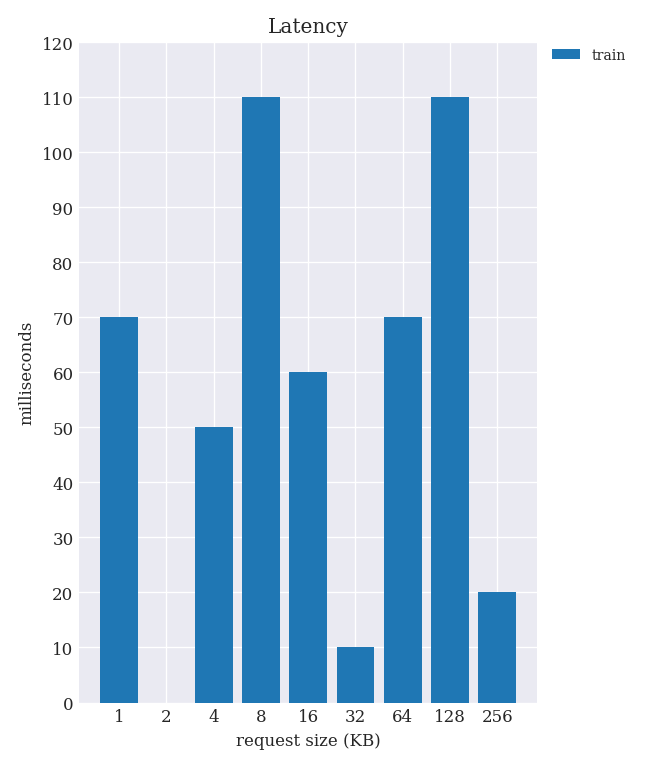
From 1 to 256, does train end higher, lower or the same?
lower
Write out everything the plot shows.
Title: Latency
x-axis: request size (KB), ticks 1 2 4 8 16 32 64 128 256
y-axis: milliseconds, ticks 0 10 20 30 40 50 60 70 80 90 100 110 120
Legend: train
Values:
train: 70 0 50 110 60 10 70 110 20
